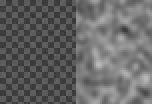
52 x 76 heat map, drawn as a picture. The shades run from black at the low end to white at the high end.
The table splits into one row of 2 panels. Panel 1,1: low, checkered. Panel 1,2: middling, blotchy.
